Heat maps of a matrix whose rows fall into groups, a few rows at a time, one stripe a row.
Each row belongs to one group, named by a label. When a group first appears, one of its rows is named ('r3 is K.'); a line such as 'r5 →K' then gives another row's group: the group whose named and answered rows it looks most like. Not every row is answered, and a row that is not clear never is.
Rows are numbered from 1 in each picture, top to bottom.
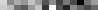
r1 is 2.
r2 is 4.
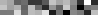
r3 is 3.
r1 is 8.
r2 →2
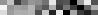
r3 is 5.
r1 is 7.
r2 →2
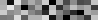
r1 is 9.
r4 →3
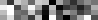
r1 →9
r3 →2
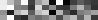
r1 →5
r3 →9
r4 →8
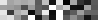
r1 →5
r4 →5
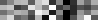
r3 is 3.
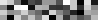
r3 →2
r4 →9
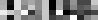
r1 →9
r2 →9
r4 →9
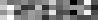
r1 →7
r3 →7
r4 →2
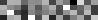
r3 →8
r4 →3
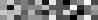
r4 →7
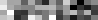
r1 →2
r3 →8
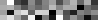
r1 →8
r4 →5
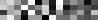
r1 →5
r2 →5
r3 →3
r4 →4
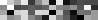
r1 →5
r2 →8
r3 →9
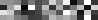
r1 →7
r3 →8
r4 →8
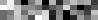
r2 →2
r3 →3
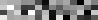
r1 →2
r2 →4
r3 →3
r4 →5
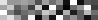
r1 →5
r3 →7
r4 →5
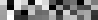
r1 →9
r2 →9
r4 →8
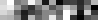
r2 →8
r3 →8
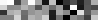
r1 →2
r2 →5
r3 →3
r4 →3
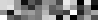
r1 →8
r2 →8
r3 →9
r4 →7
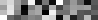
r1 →5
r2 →4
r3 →4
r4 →7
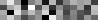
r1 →4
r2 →3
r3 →9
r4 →4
